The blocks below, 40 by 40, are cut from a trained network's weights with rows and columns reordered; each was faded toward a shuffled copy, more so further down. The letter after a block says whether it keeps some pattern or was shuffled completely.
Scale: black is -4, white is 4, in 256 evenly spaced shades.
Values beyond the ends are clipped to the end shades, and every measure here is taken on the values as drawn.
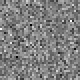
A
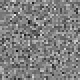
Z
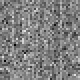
A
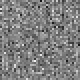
A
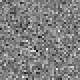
Z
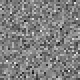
Z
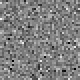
Z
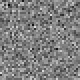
A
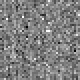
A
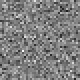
A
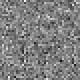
A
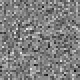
Z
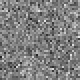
Z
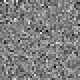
Z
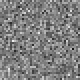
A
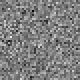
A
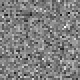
A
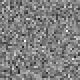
Z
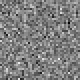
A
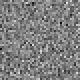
Z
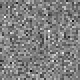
A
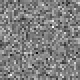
Z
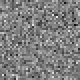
Z
